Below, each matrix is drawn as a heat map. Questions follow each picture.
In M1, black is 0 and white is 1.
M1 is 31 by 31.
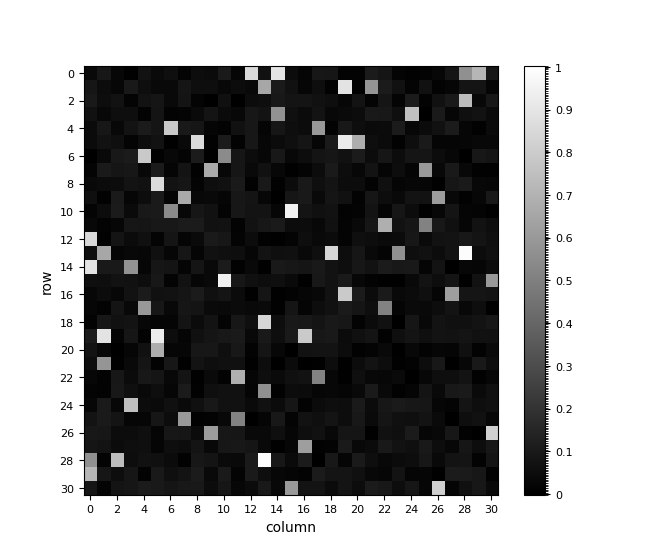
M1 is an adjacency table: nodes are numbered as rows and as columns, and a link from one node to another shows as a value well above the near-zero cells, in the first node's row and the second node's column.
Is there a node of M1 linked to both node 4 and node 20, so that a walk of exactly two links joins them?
no
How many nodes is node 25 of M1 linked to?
2
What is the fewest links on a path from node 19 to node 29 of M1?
5
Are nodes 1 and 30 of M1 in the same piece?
no
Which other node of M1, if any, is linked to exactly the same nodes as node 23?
node 18
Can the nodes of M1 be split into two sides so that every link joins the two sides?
yes
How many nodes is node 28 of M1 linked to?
3
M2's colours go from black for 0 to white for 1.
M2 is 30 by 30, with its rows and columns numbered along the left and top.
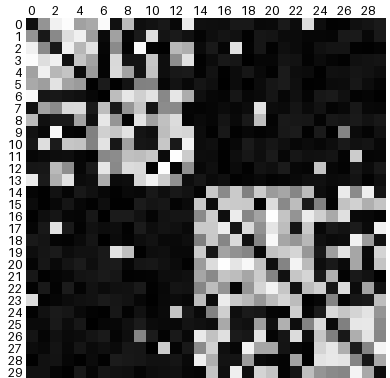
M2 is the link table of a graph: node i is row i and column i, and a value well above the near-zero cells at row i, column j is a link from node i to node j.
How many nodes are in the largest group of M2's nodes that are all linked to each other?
8
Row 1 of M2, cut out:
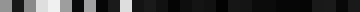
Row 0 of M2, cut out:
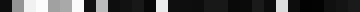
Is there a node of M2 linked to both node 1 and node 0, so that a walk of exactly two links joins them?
yes
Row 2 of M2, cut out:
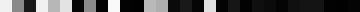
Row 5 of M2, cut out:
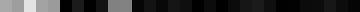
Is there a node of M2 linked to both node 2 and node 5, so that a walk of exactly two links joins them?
yes
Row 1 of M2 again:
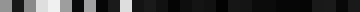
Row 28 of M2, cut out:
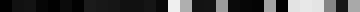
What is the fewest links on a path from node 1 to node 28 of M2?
4
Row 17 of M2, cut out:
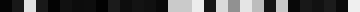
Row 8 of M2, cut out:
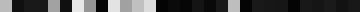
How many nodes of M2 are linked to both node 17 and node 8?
1
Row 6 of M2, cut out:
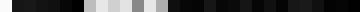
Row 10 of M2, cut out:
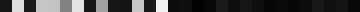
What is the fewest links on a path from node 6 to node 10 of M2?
1
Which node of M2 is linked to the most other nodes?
node 19
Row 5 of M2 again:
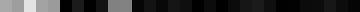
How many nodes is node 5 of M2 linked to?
7
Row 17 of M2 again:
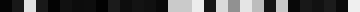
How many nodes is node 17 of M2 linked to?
10
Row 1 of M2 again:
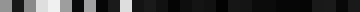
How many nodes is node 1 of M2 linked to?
7
